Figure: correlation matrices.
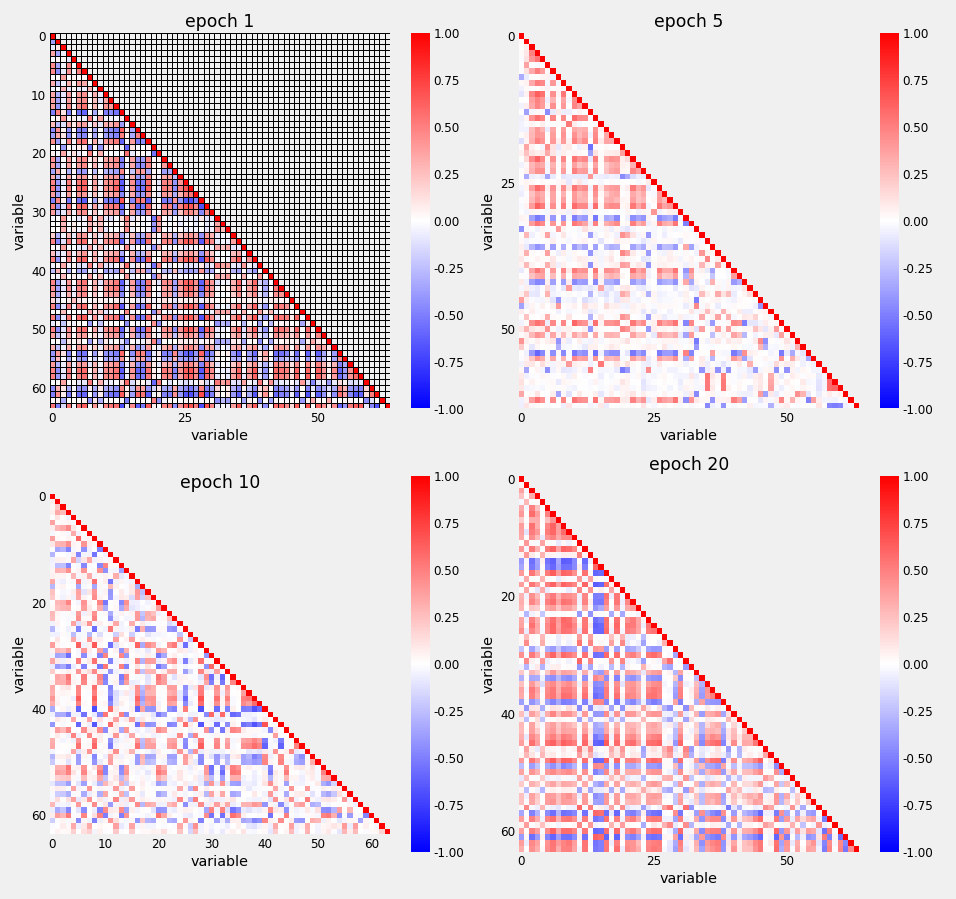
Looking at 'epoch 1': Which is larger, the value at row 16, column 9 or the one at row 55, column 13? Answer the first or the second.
the second
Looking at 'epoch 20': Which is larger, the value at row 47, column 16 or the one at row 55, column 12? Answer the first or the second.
the second
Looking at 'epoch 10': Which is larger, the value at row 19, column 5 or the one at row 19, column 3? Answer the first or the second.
the first
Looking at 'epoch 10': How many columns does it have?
64
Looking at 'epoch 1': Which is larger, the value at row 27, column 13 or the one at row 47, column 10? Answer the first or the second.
the second
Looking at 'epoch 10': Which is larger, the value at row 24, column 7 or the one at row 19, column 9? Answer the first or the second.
the first
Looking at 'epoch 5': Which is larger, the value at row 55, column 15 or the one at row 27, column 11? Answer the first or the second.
the second
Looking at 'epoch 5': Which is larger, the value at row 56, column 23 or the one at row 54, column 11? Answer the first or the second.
the first
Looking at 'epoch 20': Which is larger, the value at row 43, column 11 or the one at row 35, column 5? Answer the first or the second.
the second
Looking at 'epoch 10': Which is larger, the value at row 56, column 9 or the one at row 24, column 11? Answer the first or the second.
the second
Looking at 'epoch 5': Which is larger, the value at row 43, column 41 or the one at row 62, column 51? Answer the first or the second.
the second
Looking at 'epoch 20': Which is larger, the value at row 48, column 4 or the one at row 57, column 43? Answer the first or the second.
the first
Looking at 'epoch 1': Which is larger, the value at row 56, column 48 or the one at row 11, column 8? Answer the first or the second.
the first
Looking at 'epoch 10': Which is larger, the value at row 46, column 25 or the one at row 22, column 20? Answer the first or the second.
the second
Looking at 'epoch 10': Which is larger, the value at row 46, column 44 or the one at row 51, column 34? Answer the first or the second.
the second
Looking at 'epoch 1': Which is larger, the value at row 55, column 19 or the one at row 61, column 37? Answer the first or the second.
the first
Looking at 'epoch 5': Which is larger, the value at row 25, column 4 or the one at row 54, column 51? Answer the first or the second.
the first
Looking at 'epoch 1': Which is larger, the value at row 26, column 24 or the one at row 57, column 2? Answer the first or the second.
the first
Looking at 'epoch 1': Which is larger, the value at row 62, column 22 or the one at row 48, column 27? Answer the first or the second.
the second
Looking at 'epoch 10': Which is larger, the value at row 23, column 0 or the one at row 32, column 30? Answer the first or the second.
the second
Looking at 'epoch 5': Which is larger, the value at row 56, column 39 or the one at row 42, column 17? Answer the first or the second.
the first
